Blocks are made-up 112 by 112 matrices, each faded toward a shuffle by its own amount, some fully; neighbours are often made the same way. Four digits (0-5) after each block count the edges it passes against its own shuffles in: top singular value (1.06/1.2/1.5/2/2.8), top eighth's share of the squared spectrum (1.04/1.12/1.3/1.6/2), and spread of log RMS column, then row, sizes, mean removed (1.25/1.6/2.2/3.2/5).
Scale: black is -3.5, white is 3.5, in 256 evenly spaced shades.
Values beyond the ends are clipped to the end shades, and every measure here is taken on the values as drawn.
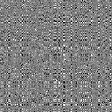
5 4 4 3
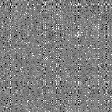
5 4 3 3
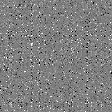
4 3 2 1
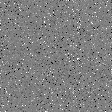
2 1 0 0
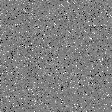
2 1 0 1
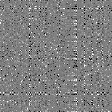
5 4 3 3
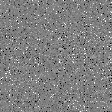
4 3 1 1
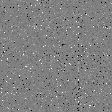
3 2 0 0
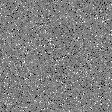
1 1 0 0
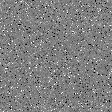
0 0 0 0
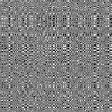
5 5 4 4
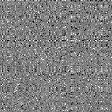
5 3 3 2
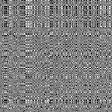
5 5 4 4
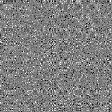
5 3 2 2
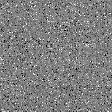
3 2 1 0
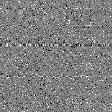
4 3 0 2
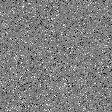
2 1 0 0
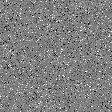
0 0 0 0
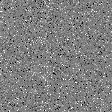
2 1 0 0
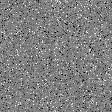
0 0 0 0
